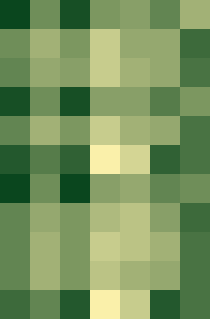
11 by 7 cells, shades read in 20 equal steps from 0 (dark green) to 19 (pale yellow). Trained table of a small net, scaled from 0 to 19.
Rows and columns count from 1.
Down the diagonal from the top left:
0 12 10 10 12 3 8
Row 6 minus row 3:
-5 -5 -7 4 4 -8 0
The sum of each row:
47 70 71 45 71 54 44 68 74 70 54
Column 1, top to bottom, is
0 8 7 1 7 2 0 7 7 7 4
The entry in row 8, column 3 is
9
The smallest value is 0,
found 3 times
